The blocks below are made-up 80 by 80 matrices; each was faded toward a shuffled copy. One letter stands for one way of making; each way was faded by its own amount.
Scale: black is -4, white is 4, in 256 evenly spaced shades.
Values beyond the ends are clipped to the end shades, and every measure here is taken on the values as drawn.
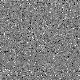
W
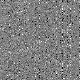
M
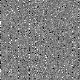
M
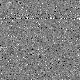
W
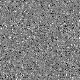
W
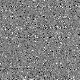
W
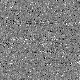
W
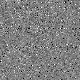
W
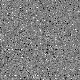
W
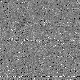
W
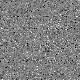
W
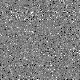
W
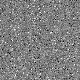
W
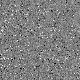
W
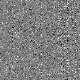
M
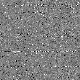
W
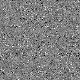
W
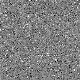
W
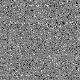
W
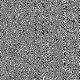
M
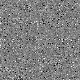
W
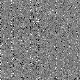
M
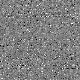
W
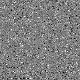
W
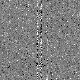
M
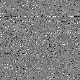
W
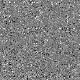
W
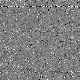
W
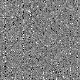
M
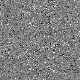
W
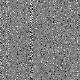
M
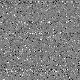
W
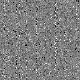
M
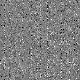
M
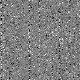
M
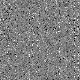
M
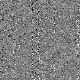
M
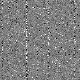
M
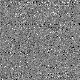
W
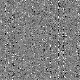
M
